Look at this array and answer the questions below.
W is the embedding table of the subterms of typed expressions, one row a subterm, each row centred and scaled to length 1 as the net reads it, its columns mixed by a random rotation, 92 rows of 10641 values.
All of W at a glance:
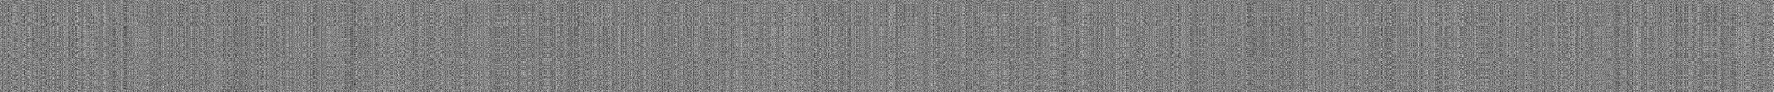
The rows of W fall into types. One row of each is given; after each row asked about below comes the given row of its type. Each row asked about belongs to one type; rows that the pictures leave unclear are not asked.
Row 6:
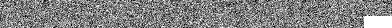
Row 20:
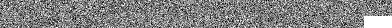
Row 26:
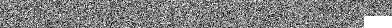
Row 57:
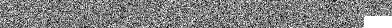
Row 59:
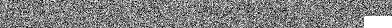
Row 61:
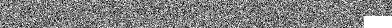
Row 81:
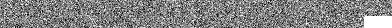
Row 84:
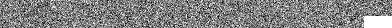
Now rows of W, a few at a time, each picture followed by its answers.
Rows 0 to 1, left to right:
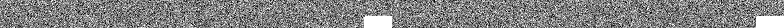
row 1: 59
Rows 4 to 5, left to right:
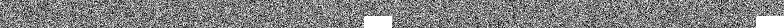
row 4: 84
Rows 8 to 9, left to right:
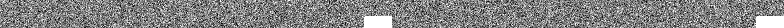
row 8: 57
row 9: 84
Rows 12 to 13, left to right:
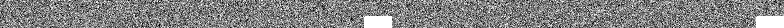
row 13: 57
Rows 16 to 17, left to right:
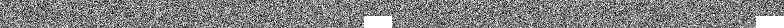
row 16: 84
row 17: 26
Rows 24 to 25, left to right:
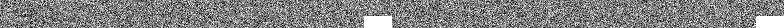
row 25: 84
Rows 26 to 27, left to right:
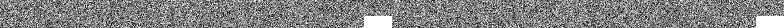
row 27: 59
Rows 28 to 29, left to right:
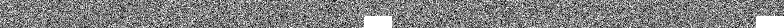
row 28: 57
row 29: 61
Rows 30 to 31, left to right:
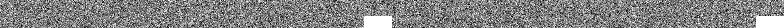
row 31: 81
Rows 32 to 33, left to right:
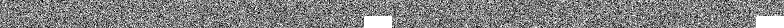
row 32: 59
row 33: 57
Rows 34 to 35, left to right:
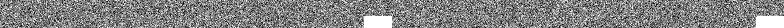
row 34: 61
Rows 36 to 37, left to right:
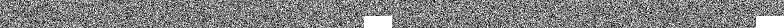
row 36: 84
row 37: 59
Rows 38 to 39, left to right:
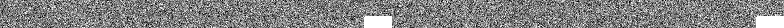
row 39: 57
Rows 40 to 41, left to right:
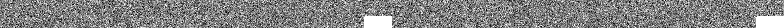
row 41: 57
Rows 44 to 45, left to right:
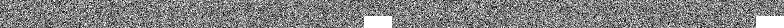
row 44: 26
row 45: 20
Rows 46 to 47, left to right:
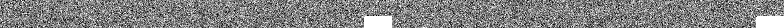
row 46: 81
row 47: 57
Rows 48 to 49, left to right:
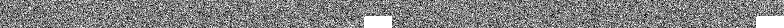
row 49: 59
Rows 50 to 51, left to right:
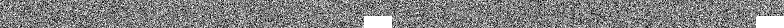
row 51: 81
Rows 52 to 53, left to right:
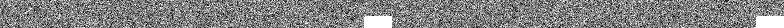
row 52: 26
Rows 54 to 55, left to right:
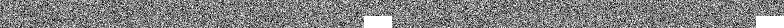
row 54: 84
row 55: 20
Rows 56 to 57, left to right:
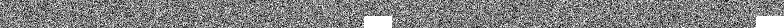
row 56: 84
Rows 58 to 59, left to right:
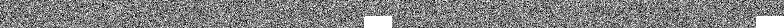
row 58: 6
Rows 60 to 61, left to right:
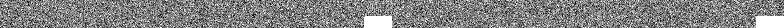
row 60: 59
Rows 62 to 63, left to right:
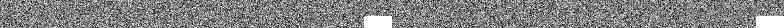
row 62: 61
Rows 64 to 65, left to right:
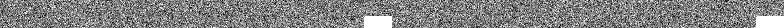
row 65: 57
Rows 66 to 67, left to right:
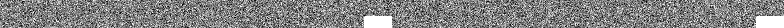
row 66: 61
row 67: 84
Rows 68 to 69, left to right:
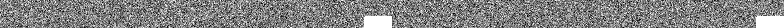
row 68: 57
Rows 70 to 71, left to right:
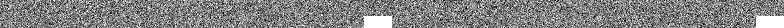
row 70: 26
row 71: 20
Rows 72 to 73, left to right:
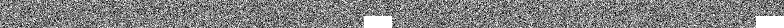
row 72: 61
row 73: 26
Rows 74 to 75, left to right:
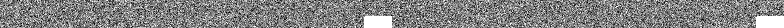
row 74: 61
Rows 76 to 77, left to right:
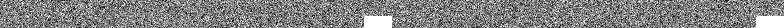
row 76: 20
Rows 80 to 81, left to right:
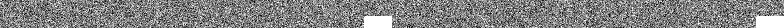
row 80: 84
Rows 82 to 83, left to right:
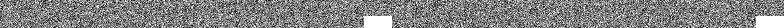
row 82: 6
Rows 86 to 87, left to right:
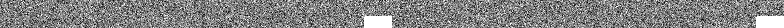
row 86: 20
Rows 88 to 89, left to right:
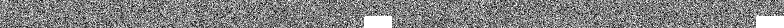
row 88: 59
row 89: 20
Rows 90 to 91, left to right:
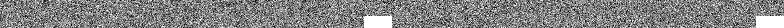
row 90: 6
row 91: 20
